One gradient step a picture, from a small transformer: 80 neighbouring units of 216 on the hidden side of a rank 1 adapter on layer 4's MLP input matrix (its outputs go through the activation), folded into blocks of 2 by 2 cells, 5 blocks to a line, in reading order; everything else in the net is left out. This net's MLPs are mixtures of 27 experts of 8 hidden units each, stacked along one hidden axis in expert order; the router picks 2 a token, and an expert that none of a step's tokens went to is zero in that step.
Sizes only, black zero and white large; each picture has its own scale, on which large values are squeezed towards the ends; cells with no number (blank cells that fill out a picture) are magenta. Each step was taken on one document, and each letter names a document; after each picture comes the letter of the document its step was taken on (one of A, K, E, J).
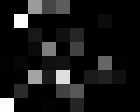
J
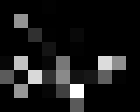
J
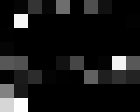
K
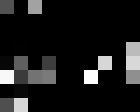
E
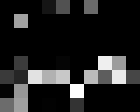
J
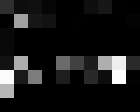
K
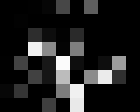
J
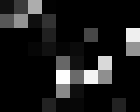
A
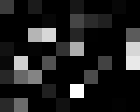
E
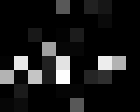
J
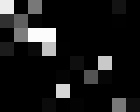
A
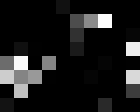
E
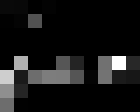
K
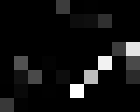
E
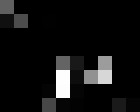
A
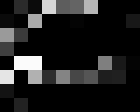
K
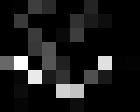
J
